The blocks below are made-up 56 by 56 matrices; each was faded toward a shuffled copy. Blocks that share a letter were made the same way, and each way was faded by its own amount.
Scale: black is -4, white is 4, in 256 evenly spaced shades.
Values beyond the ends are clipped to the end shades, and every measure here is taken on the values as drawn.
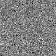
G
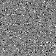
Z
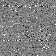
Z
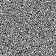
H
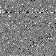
Z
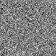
G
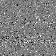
Z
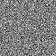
G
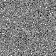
H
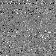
Z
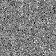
H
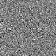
G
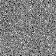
G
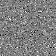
Z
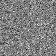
H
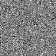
G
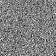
G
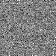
G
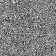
H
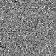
G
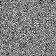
H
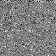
Z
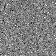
H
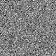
G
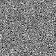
G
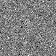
H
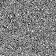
H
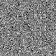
G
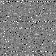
Z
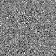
G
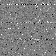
Z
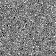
H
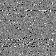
Z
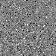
Z
